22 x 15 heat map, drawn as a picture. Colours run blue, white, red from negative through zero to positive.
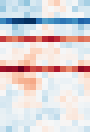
Rows 4, 7 and 12 differ from the rows beside them. The top left is the ninth with the lowest average. A few values lie far out on both sides of the bulk. Streaks run across, left to right.
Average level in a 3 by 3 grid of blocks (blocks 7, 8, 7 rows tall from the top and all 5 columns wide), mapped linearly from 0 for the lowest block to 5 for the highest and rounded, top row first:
0 2 1 / 5 4 3 / 1 2 2
